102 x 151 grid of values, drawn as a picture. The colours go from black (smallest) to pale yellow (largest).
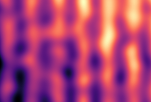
There is an overall slope up to the top right. Stripes running up and down repeat 6 times from left to right. On average the colour sits 50% of the way up the scale. The bottom left is the ninth with the lowest average. The texture varies smoothly and slowly. No lone cell stands out from its neighbours.
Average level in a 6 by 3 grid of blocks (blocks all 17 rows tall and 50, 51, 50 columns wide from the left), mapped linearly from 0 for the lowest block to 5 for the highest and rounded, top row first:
245 | 234 | 233 | 113 | 023 | 012
